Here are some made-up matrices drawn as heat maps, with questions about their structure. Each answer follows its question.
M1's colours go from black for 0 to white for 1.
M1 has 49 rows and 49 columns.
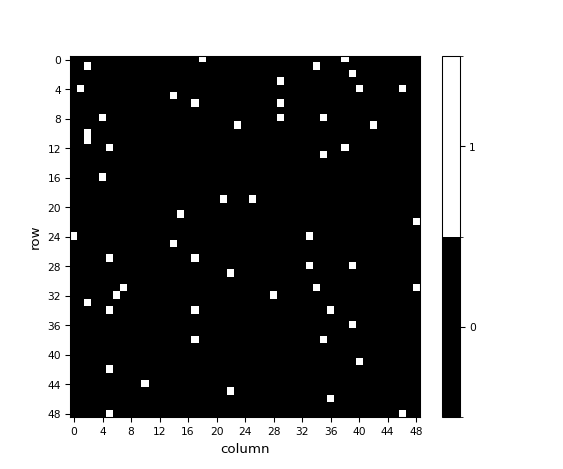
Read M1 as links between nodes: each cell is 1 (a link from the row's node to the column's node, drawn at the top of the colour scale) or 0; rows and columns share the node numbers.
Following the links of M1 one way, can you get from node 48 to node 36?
yes
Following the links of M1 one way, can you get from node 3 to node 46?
yes
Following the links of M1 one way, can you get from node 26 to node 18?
no
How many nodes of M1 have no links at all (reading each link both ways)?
6
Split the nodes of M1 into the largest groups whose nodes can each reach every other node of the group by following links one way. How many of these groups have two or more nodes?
0
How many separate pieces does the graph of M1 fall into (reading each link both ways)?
7
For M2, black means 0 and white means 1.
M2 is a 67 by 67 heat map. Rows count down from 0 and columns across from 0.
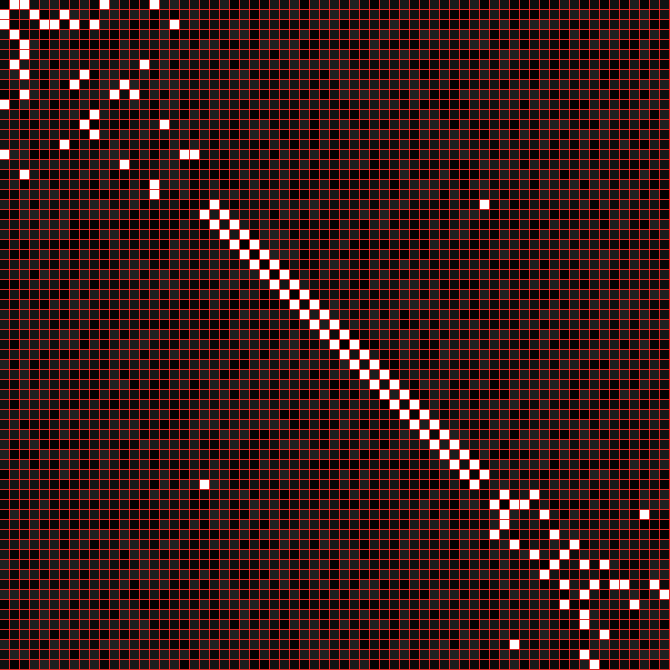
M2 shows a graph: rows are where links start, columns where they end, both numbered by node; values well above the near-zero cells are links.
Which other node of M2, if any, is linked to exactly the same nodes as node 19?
node 18
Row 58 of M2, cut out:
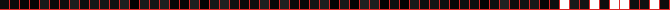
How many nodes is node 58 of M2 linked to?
5
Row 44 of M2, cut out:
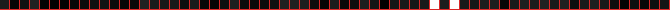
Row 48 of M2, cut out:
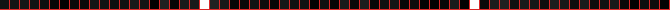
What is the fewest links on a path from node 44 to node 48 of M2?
4
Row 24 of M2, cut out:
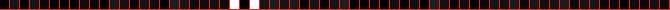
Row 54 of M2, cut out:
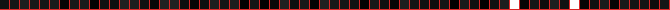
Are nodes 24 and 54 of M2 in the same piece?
no
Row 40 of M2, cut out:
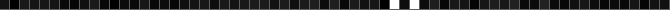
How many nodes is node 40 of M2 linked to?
2
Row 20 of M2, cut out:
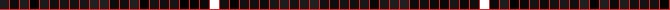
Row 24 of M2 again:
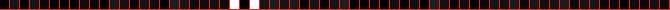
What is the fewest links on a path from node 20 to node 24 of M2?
4
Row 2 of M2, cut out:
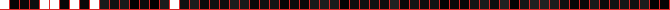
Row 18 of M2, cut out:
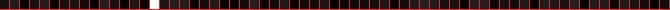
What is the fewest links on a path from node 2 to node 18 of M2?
3
